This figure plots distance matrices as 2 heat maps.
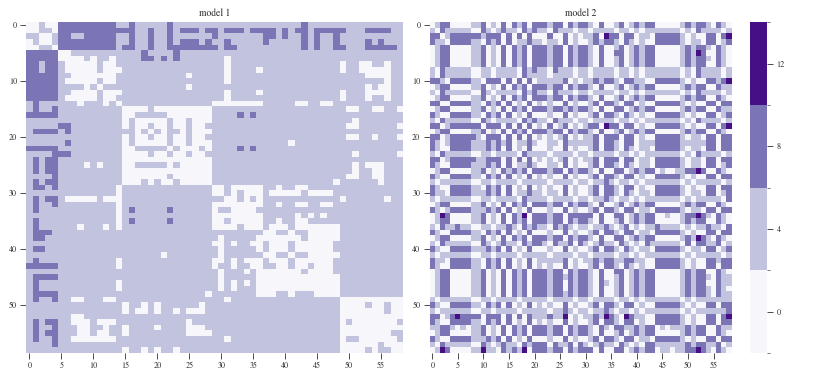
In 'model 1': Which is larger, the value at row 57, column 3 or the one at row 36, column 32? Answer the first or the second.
the first
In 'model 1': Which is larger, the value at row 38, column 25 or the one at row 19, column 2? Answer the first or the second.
the second
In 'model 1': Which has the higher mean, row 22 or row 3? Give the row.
3
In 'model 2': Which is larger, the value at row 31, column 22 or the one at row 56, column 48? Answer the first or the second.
the second
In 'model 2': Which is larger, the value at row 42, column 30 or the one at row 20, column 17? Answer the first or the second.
the second
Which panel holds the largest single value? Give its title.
model 2
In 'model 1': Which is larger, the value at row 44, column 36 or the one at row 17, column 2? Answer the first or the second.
the second
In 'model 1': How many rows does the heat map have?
59
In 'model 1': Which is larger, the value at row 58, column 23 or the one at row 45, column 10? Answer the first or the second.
the second
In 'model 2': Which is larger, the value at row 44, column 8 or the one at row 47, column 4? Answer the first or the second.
the first
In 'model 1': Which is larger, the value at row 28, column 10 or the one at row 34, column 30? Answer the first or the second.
the first
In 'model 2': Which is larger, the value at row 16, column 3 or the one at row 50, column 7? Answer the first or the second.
the second
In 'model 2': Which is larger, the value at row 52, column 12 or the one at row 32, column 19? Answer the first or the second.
the first
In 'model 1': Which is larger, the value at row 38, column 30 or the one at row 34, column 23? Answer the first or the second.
the second
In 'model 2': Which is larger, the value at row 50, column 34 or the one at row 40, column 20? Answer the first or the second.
the first
